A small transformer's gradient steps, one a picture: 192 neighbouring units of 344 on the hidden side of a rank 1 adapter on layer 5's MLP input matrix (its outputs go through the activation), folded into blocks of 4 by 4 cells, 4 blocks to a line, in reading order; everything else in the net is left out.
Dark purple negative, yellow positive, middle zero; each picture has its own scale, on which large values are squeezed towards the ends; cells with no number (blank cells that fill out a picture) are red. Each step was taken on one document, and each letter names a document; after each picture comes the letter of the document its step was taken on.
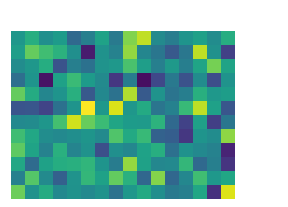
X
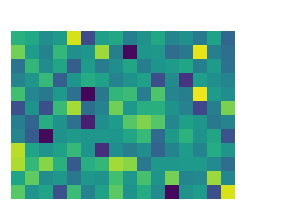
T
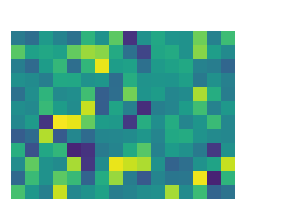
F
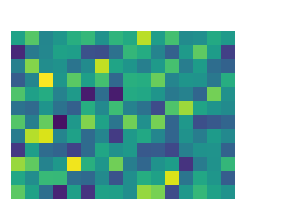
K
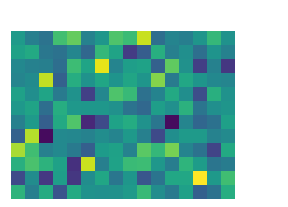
K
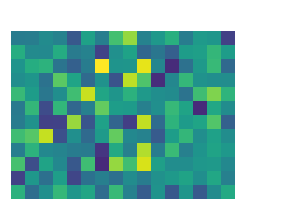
F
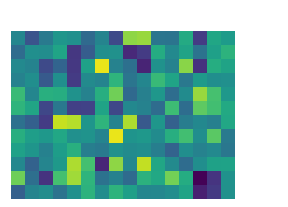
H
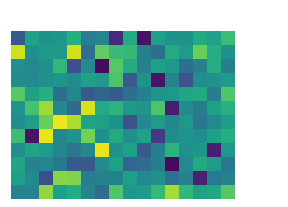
K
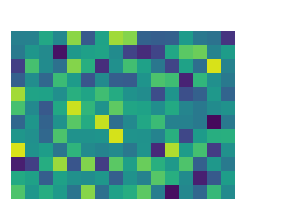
X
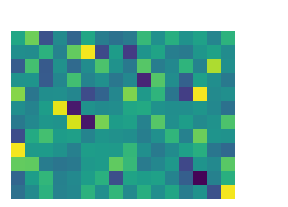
T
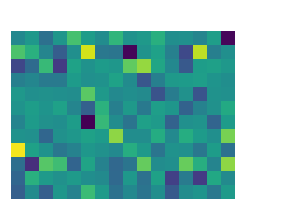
X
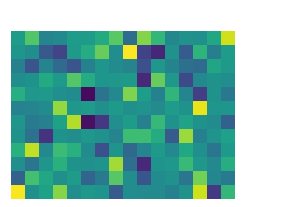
T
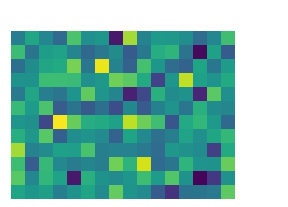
F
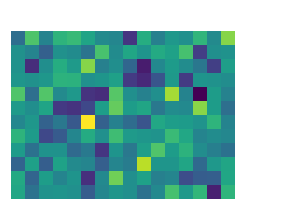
T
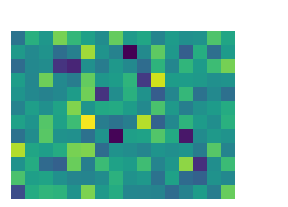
T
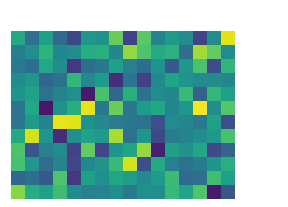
F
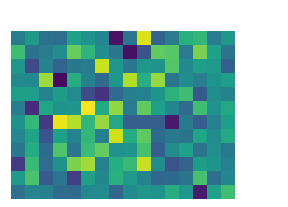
K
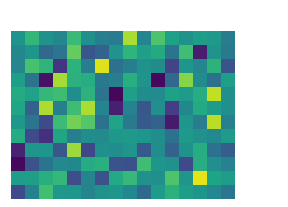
K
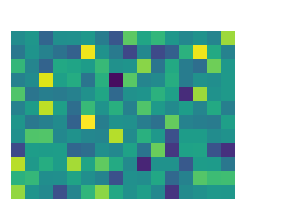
X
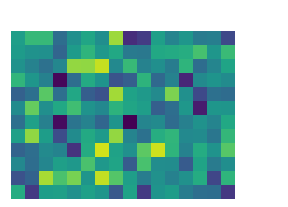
H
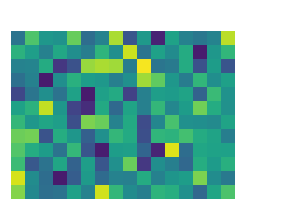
F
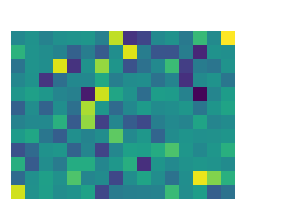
F
